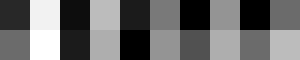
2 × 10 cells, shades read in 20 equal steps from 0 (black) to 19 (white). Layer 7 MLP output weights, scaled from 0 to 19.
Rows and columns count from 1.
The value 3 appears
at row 1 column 1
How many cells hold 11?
2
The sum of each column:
11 37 3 27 2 20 6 24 8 22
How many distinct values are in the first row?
9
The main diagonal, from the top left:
3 19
